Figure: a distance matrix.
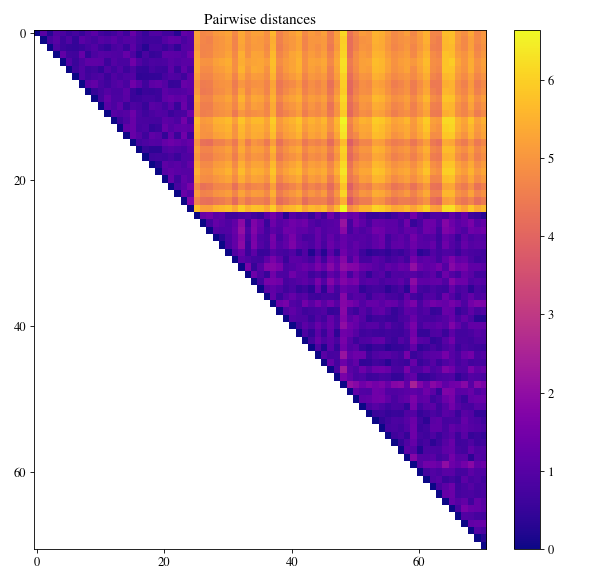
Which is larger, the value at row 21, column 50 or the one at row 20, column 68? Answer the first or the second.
the second
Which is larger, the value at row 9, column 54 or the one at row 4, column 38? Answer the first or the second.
the first
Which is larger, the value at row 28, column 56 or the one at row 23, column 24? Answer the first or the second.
the second
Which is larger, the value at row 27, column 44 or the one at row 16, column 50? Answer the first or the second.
the second
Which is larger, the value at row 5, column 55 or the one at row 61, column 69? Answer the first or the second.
the first
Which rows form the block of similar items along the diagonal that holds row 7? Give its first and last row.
0 to 24
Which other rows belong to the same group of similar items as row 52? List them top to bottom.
25, 26, 27, 28, 29, 30, 31, 32, 33, 34, 35, 36, 37, 38, 39, 40, 41, 42, 43, 44, 45, 46, 47, 48, 49, 50, 51, 53, 54, 55, 56, 57, 58, 59, 60, 61, 62, 63, 64, 65, 66, 67, 68, 69, 70
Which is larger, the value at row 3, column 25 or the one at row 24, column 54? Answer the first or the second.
the second
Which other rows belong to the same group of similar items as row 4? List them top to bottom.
0, 1, 2, 3, 5, 6, 7, 8, 9, 10, 11, 12, 13, 14, 15, 16, 17, 18, 19, 20, 21, 22, 23, 24
